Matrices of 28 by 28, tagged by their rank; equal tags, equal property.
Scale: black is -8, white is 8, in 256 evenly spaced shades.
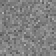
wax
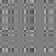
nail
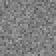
wax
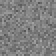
wax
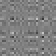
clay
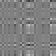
nail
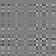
nail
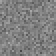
wax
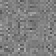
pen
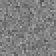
wax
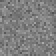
wax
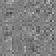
pen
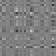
clay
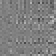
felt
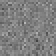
pen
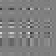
nail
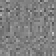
pen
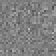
pen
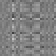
clay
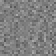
pen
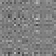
felt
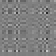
clay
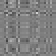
clay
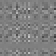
clay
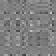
felt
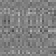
felt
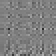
felt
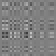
nail
